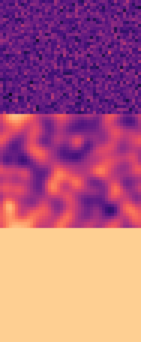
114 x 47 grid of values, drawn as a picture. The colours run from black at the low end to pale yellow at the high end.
It is made of 3 by 1 panels. Panel 1,1: low, fine-grained. Panel 2,1: middling, blotchy, strong in contrast. Panel 3,1: very high, flat.
